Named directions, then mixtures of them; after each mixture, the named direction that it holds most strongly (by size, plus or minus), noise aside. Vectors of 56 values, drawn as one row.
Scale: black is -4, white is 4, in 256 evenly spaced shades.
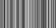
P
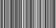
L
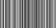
L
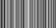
P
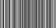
L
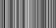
P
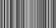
P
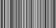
L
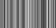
P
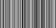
L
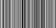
L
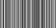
L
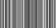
P
